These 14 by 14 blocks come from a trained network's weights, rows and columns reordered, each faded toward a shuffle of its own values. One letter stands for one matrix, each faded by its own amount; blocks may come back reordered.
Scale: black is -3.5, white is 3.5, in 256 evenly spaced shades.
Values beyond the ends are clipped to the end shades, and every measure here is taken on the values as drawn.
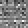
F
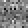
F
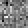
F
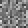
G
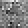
F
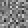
G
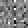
F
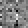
F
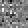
F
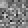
G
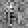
G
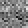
F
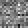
F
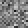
G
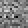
F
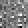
F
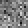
G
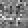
F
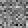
F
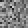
G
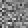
G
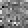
F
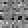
F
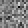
G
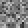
G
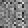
G
